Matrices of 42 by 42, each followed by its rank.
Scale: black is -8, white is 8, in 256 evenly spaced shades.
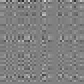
two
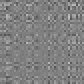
three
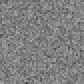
full rank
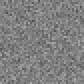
full rank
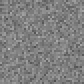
full rank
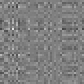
three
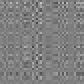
two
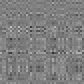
three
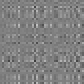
two
